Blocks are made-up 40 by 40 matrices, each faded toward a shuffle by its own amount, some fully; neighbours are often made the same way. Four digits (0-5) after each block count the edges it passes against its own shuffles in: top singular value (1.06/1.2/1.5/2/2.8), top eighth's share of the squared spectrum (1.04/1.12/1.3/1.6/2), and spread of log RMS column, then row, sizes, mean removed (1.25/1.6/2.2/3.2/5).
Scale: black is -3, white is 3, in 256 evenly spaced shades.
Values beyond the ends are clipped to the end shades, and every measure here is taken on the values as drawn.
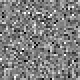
0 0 0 0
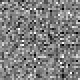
3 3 1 1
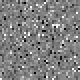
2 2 1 0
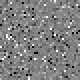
0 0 0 0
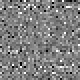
3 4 1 2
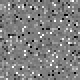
0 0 0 0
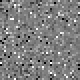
1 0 0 0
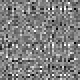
4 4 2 2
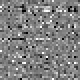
3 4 1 2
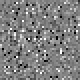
2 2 0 1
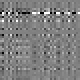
4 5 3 3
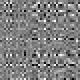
4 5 3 3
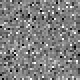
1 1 0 0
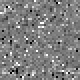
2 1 0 1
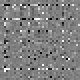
4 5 2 3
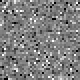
0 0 0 0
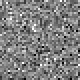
3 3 1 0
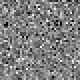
2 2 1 0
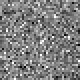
1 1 0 0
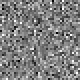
3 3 1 1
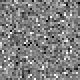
0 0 0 0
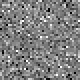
1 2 0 0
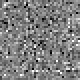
3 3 1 1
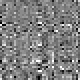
4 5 3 3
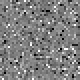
0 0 0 0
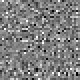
3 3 1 2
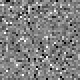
2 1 0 0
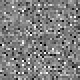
2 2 0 0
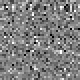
3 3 1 2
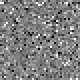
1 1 0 0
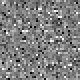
2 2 0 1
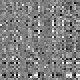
4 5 2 3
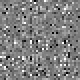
3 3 2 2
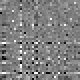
4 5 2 2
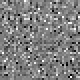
3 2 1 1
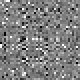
4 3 2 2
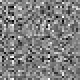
4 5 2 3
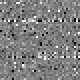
3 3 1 2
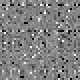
3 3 1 1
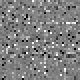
2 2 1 0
